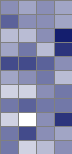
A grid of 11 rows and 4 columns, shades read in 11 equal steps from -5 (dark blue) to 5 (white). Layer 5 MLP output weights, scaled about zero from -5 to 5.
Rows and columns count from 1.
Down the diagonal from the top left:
0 0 0 -4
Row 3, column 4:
-5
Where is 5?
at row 9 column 2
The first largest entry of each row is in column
2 4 1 3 4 4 1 1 2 4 2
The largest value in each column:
3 5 2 2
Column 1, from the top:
0 -2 2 1 -3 1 3 -1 3 -1 -1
